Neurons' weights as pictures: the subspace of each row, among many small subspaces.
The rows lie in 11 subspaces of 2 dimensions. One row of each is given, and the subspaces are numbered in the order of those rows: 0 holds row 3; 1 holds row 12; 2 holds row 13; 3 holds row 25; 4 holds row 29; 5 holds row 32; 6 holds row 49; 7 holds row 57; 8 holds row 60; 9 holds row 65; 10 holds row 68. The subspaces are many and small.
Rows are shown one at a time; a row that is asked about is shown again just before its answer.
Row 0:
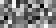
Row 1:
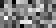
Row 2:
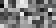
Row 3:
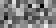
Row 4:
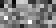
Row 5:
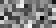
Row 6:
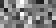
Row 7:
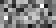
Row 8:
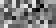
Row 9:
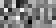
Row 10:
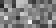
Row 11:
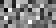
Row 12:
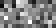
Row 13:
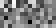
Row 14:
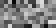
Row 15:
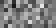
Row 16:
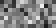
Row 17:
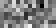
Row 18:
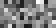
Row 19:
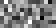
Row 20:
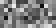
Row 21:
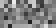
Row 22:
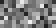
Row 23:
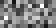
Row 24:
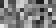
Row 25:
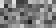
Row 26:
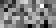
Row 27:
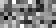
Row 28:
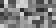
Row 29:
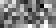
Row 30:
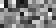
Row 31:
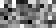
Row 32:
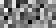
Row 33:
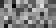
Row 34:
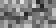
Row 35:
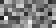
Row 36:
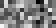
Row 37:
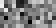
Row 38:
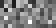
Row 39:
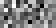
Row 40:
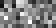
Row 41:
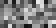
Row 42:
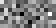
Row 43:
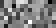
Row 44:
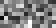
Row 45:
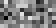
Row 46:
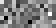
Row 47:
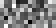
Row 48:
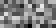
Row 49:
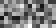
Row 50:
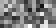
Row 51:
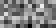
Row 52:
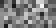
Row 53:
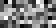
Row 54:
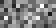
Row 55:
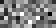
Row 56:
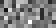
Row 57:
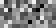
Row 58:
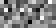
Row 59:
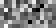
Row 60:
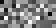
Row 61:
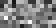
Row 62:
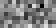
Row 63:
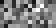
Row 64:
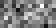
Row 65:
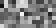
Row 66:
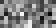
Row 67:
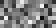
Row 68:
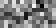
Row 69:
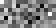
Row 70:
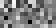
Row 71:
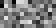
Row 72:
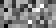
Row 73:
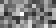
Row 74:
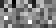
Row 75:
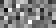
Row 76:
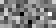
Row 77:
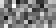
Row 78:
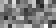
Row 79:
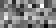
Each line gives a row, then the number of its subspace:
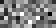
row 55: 8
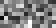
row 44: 6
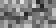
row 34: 10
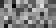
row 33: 10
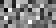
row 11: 5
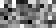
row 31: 3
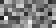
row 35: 6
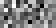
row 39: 5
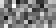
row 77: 10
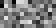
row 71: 9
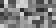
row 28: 9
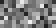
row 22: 4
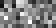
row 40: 1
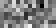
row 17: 5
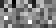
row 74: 2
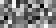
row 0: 0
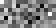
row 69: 8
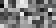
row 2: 9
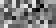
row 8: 7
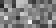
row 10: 1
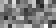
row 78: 1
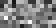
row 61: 3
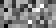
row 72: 7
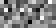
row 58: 7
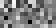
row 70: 2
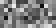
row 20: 6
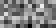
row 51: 6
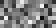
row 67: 4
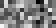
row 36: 3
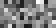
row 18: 1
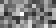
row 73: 8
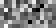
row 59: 7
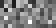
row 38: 2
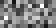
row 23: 0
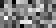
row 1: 9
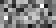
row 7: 6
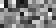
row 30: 9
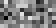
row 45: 9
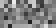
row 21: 2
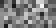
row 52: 10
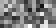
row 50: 4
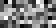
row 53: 3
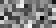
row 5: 4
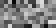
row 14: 2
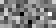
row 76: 8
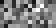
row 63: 7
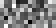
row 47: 10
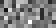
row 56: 5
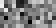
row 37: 1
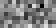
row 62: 0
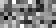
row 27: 9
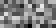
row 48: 6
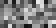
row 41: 1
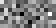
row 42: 8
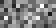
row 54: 8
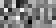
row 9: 2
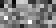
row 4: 3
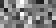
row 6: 1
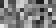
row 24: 3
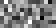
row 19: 7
